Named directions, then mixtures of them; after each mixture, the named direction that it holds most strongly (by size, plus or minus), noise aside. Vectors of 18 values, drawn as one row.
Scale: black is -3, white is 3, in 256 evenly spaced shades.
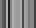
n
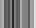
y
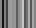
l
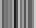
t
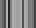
n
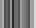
y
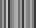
n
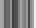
y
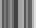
t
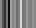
n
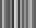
t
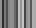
l
